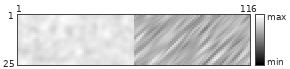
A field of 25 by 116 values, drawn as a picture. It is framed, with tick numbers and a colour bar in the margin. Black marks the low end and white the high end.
The table splits into one row of 2 panels. Panel 1,1: very high, blotchy, faint in contrast. Panel 1,2: high, slanting up to the right.
